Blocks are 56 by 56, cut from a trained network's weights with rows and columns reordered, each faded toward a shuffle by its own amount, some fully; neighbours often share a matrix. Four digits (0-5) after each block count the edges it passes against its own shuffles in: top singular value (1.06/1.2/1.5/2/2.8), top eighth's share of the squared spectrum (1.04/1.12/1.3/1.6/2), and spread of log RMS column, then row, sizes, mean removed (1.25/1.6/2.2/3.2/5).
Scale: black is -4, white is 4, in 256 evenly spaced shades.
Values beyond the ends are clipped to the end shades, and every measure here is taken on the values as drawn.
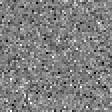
1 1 0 0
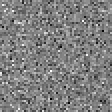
2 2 1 0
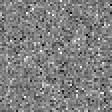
0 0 0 0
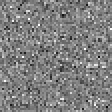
2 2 0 0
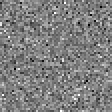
2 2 0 1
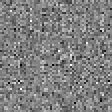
3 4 2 2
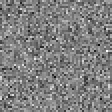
2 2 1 0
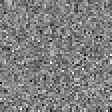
3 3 1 1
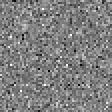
2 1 0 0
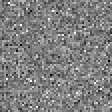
0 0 0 0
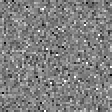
0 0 0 0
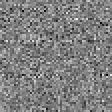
3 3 0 2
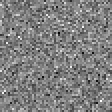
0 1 0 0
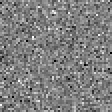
0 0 0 0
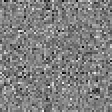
3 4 2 2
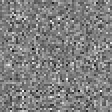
3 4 2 2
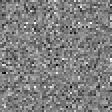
3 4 2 2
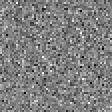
1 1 0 0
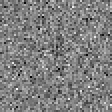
1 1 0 0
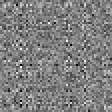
4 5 3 2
